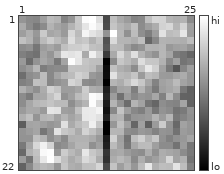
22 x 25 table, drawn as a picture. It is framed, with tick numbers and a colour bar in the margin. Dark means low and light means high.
Column 13 stands out from the rest. The grain runs up and down. The top middle is the ninth with the highest average. There is no overall slope.
